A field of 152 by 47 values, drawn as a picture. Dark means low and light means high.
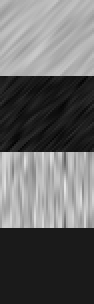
It is made of 4 by 1 panels. Panel 1,1: high, slanting up to the right, faint in contrast. Panel 2,1: very low, slanting up to the right, faint in contrast. Panel 3,1: high, streaked downward. Panel 4,1: very low, flat.
